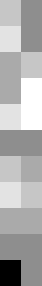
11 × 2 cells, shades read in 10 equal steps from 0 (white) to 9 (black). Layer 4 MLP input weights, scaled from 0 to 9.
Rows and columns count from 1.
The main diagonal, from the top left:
2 4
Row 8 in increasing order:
1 2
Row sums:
6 5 5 3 1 8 5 3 6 8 13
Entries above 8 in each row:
0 0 0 0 0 0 0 0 0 0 1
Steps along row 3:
down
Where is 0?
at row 4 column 2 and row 5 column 2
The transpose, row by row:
2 1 3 3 1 4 2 1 3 4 9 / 4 4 2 0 0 4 3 2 3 4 4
